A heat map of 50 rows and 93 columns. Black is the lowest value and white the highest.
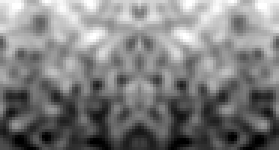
The field is mottled with small blotches. The left and right halves mirror each other. There are no lone odd cells. Values rise toward the top.
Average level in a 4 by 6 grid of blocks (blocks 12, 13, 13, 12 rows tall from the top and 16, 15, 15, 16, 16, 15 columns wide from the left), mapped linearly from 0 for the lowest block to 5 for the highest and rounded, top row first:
454454 / 333333 / 112211 / 000000
